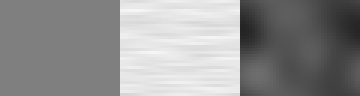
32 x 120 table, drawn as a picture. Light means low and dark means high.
The table splits into one row of 3 panels. Panel 1,1: middling, flat. Panel 1,2: very low, streaked across, faint in contrast. Panel 1,3: high, smooth.
